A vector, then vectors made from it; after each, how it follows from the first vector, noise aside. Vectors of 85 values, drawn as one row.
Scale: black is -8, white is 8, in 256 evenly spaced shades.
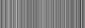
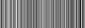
scaled up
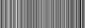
scaled up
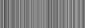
reversed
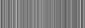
sign-scrambled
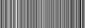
scaled up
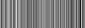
scaled up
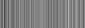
reversed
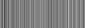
reversed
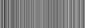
reversed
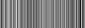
scaled up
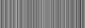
copied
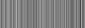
copied
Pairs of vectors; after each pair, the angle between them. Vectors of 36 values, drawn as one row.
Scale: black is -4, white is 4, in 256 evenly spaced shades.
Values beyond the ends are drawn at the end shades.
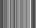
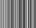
partly opposed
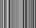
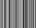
nearly parallel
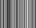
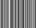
partly opposed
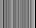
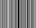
orthogonal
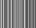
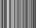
partly aligned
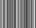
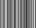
nearly parallel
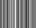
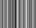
nearly opposite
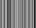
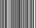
nearly opposite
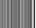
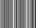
partly opposed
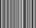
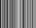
partly aligned
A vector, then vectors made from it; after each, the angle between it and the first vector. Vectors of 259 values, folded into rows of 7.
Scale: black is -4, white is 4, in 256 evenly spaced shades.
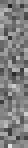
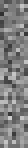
partly opposed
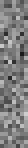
partly aligned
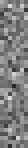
nearly opposite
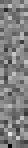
partly opposed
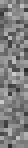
nearly opposite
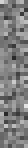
orthogonal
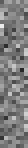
partly aligned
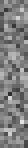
partly opposed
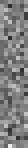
nearly parallel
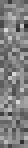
partly opposed
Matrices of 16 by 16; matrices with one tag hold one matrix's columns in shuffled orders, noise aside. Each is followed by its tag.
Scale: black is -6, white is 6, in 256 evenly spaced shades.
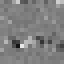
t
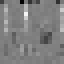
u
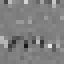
t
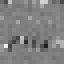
t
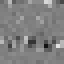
t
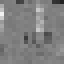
u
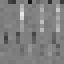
u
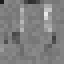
u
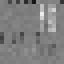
u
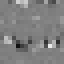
t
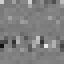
t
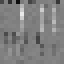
u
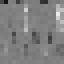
u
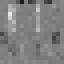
u
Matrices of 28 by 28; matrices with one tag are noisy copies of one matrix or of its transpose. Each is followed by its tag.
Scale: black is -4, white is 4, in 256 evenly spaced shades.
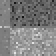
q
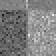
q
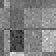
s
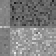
q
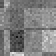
s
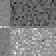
q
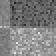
q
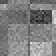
s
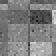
s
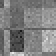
s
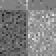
q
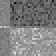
q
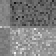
q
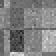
s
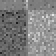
q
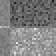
q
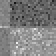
q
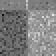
q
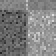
q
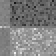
q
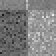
q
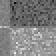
q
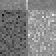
q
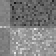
q
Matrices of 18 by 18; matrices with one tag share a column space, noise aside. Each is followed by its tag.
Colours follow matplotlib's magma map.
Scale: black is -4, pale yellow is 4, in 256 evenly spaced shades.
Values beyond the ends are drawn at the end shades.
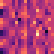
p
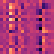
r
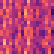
p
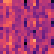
p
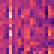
p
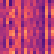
p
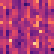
p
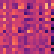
r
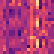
p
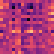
r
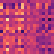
r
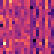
p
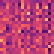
r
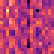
p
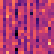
p
